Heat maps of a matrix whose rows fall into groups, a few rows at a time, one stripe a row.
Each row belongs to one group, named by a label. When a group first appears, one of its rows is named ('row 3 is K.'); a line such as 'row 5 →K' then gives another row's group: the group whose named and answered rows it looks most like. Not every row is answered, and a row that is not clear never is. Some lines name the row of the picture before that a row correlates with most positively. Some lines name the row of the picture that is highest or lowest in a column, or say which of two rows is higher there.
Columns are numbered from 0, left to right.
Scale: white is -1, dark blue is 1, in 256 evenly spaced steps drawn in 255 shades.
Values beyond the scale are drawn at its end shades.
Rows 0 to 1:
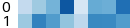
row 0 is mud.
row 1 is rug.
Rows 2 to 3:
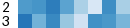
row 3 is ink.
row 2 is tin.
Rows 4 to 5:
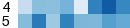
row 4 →rug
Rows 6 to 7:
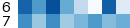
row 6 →tin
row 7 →ink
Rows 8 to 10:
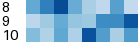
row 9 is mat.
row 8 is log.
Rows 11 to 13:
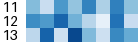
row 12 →tin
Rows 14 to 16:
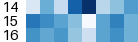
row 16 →ink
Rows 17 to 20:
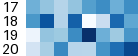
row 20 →mat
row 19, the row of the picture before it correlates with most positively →14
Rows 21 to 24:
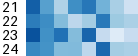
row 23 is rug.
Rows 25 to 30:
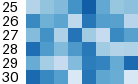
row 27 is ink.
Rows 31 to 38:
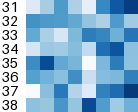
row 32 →tin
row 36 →mud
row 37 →mat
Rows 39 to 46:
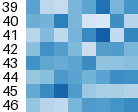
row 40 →tin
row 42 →rug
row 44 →mat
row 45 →log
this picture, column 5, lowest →40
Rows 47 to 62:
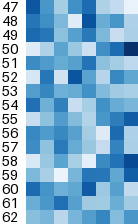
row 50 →mat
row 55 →mat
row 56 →tin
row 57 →tin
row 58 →mat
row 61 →log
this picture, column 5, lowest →56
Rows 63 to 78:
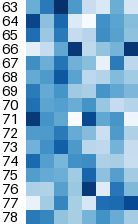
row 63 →log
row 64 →ink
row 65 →ink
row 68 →log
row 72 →tin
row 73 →log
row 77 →mat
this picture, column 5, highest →77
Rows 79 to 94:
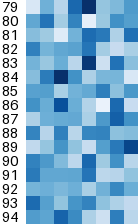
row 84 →log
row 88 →ink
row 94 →tin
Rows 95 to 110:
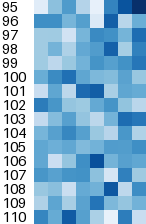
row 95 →mat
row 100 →log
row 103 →mat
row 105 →mat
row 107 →tin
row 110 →tin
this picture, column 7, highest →95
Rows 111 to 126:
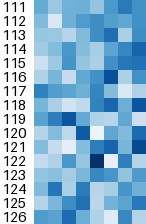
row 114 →mat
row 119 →log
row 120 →mud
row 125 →mud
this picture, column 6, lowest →117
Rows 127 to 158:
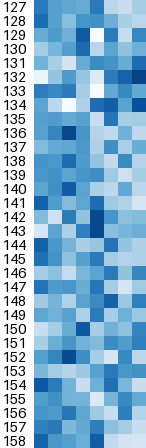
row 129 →mud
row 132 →mat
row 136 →log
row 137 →mud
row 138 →tin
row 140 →log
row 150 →mud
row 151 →mat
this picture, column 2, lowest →134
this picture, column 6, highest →132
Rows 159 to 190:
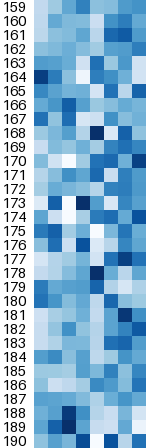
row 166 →log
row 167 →ink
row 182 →mat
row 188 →log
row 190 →mud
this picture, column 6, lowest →179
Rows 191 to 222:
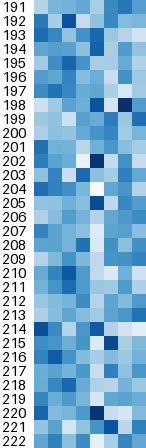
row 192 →ink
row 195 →log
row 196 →tin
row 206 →mat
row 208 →mud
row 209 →mat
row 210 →log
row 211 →log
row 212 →mud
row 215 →mud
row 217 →mud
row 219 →ink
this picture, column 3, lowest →202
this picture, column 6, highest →198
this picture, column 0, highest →214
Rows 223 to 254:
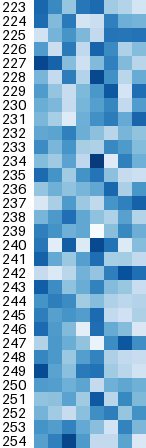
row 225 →mat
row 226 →ink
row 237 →mat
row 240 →ink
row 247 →rug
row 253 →tin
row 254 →log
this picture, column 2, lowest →231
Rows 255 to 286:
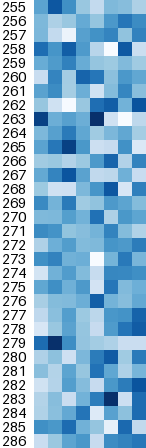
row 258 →tin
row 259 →log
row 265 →log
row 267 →log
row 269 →ink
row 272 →mat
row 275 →mud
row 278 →mat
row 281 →ink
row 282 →mat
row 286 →mat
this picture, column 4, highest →263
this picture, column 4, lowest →273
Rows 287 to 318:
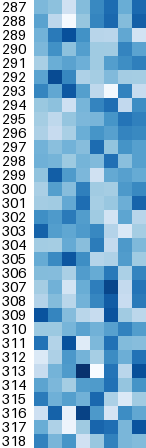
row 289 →log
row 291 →mat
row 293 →tin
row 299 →rug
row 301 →mud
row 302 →tin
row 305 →log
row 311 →ink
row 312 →mat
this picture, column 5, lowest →293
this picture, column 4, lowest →313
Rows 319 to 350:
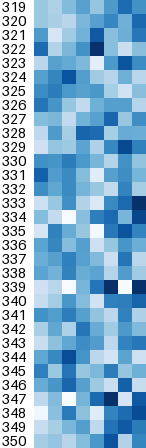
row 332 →tin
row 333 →mat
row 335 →rug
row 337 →tin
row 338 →tin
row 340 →mat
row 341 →tin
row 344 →log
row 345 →ink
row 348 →mat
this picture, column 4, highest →322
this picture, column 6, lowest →339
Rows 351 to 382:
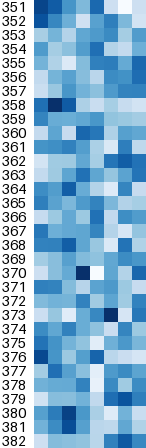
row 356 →mat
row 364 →tin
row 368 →tin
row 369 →mat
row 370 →mud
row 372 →mud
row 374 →tin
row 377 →rug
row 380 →log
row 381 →log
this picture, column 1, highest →358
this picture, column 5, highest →373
